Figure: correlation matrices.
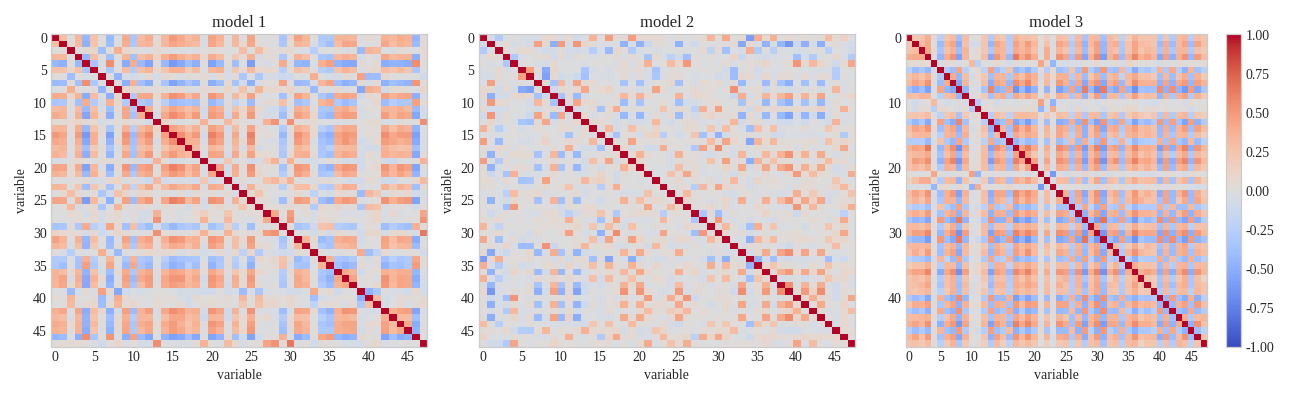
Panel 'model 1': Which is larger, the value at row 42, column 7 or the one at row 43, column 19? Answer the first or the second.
the second
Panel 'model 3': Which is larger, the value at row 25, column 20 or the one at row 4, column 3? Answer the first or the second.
the first
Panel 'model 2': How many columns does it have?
48
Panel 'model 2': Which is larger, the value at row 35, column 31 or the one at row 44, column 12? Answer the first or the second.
the first
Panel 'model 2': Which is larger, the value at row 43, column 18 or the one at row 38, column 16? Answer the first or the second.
the first
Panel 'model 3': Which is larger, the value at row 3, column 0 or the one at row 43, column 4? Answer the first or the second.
the first
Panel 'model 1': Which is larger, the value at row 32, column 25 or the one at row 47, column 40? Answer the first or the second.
the first
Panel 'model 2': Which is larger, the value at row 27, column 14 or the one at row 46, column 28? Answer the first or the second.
the second
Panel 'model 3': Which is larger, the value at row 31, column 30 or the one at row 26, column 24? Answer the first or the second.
the second
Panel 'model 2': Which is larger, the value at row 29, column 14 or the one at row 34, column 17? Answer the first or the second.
the first
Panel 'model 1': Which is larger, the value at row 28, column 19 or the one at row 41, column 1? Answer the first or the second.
the first
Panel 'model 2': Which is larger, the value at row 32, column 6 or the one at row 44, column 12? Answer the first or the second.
the second
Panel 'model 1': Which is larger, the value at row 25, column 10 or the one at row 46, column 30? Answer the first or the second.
the second
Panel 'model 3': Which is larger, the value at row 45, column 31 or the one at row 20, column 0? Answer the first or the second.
the first
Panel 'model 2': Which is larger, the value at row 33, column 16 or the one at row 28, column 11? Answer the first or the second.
the second
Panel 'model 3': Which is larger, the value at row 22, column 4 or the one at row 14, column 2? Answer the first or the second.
the second
